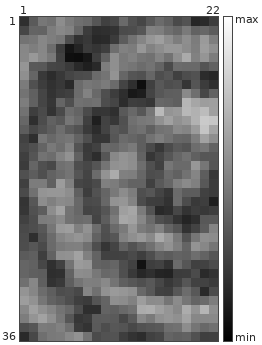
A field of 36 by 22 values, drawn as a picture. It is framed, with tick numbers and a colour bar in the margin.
Concentric rings centre on the middle right. On average the colour sits 40% of the way up the scale. No overall slope runs across the table. The field is mottled with small blotches. The ninth with the highest average is the top right.
